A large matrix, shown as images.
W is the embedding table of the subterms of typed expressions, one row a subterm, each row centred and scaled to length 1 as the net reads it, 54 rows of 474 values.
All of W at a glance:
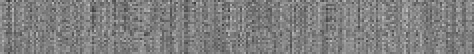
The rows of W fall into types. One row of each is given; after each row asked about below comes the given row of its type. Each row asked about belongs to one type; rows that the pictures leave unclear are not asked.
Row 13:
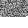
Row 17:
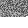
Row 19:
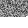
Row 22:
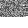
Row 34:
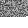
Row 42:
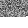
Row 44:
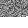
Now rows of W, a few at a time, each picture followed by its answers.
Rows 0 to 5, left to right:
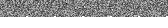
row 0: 19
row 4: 44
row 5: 17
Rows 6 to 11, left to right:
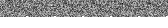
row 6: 42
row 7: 22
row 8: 19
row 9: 19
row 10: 22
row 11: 19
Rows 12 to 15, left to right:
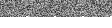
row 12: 34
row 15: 19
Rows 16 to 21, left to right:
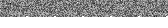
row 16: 22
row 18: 17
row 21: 13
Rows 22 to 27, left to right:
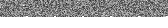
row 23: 19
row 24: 34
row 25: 42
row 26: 17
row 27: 22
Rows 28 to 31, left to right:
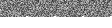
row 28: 17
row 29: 19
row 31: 19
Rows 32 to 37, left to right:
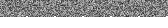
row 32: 42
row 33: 34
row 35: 44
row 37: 42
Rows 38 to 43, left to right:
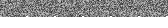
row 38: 13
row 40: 13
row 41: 42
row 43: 17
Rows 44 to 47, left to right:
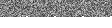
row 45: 13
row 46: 42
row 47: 17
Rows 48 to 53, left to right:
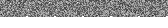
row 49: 17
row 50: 17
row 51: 42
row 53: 42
